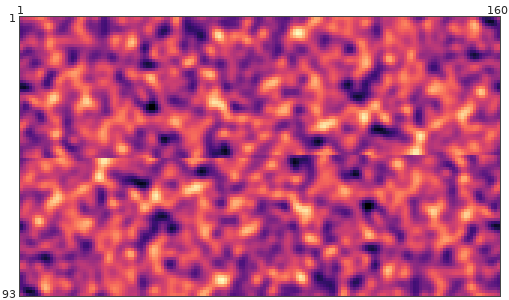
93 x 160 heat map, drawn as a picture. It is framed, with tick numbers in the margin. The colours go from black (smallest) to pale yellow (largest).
Grain: blotchy. Stripes: none. Lone odd cells: none. Symmetry: a half turn. Histogram: bell-shaped. Slope: none.
